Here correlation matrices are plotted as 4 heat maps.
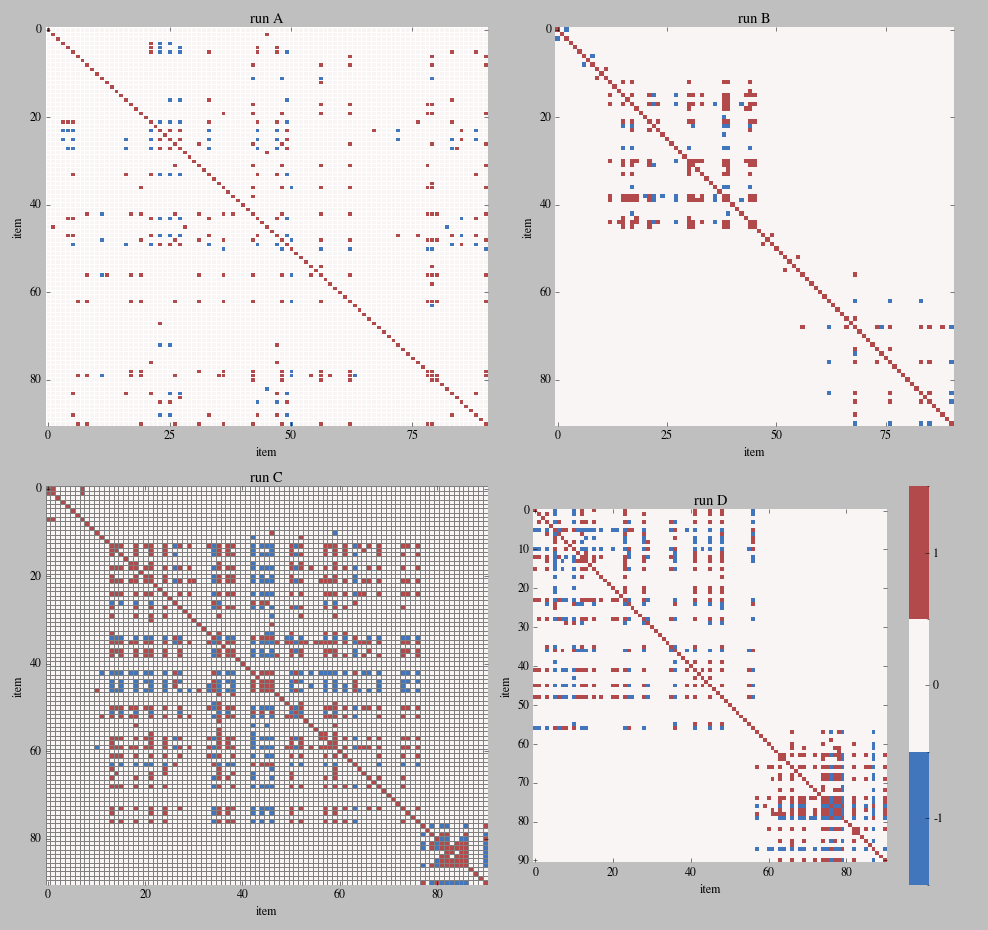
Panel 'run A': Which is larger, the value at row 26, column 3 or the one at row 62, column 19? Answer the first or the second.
the second
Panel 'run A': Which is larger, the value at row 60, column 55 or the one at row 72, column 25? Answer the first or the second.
the first
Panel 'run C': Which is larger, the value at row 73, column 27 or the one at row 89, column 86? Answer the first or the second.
the first
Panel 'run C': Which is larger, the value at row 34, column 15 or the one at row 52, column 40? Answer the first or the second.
the second
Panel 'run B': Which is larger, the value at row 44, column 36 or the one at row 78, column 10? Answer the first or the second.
the second
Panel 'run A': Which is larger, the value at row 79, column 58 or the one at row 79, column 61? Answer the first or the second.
the first
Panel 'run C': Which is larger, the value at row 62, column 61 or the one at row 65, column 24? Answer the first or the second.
the second
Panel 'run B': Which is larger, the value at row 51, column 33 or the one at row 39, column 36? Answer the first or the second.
the first
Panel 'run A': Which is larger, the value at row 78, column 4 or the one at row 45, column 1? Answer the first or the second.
the second
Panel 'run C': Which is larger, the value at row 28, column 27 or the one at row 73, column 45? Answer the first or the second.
the first
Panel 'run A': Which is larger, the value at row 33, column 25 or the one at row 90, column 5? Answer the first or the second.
the second
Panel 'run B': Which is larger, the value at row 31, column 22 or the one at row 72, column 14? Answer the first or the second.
the second
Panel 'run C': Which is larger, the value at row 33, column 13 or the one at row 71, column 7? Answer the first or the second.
the first
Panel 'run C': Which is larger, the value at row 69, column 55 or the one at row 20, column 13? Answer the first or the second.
the second
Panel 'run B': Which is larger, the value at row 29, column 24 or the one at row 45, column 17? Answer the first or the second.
the second
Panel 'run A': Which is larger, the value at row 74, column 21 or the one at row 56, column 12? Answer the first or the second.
the second
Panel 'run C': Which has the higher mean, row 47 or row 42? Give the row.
47
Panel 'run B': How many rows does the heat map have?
91
